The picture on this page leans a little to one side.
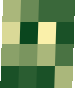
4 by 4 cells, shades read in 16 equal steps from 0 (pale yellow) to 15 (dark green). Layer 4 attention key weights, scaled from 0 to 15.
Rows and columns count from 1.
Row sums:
38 31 31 46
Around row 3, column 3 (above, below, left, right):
0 14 8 11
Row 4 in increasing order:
5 13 14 14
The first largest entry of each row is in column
3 2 4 1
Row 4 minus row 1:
9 4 2 -7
